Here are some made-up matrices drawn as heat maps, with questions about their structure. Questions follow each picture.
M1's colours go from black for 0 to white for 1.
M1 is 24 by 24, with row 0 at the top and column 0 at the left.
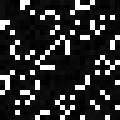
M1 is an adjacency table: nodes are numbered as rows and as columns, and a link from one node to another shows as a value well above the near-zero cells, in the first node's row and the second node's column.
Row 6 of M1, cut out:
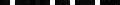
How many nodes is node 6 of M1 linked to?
4
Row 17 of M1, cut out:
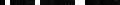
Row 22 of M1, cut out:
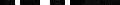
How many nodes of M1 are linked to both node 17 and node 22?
0
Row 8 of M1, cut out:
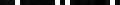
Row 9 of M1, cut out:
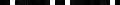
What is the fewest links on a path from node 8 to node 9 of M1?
2
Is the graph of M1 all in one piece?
yes
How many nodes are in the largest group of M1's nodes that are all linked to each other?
3
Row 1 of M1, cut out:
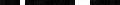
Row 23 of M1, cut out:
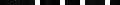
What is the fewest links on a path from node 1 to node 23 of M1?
2
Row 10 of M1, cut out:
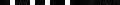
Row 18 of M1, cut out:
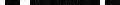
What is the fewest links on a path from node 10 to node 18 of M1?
5
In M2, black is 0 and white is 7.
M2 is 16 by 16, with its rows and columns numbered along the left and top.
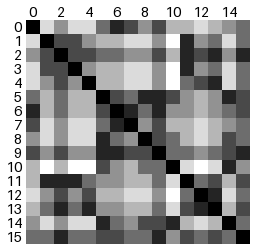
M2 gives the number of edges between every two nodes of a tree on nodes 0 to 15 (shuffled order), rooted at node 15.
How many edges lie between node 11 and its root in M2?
2
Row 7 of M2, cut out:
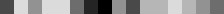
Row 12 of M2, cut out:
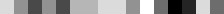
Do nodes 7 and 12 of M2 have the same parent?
no
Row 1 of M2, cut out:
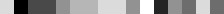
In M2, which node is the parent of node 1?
11
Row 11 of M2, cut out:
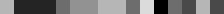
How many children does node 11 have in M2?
2
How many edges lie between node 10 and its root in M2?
4
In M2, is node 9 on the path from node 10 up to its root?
yes
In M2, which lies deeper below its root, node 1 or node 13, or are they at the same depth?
node 1
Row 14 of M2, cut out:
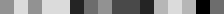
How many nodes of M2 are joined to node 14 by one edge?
2
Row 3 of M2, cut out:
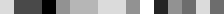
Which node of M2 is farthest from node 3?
10
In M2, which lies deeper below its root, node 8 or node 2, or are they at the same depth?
node 8
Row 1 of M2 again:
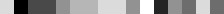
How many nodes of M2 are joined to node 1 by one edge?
1
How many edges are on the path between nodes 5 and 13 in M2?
4
